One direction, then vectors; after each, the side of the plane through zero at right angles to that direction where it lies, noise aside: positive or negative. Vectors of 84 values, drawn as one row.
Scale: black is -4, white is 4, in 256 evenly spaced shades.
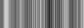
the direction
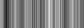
negative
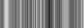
positive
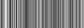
positive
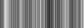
positive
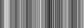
positive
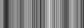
negative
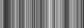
negative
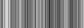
positive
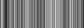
negative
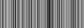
positive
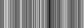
positive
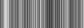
positive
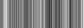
positive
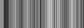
negative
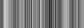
positive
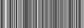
positive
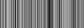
positive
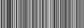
negative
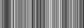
negative
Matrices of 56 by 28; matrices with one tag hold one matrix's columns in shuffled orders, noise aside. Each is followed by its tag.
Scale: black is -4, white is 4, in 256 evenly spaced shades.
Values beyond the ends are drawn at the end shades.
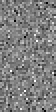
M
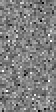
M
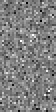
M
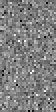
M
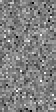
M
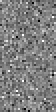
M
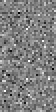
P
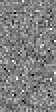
P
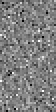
M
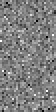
M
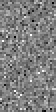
M
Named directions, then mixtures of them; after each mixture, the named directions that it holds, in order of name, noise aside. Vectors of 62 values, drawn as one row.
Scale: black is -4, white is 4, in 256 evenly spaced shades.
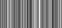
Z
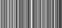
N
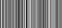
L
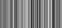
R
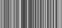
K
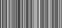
L, Z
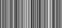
L, R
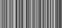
L, N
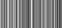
N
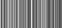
L, N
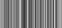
K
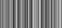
N, R, Z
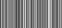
L, R, Z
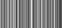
N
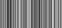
N, Z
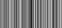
K, R, Z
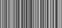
K, L, Z
